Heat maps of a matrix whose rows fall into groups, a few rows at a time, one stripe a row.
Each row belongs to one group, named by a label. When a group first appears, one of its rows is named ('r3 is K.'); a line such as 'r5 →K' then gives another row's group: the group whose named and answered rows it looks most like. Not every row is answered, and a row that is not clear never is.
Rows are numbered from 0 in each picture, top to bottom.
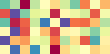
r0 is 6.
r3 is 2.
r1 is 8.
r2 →6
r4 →6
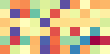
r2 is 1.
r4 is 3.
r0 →6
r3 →2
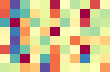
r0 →8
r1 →8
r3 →2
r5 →8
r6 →2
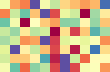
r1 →8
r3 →2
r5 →2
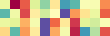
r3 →2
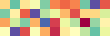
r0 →2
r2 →8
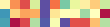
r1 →3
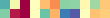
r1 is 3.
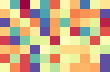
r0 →2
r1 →1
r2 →3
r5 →1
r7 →1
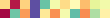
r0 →1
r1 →8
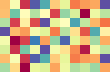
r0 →1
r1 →8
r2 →3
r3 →6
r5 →1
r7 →6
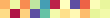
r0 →8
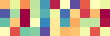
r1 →6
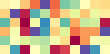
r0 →3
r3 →1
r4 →1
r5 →2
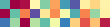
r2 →6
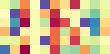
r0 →2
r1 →2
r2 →2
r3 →2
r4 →2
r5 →6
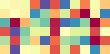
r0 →3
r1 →1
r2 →3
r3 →8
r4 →3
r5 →2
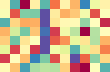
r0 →2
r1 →1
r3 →8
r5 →3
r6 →8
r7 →1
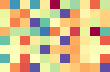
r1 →6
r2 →1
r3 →1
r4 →6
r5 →1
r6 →6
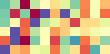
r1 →3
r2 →1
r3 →2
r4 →8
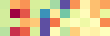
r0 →6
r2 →3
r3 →6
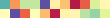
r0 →1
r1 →2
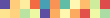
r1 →1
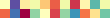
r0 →2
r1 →8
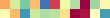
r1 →1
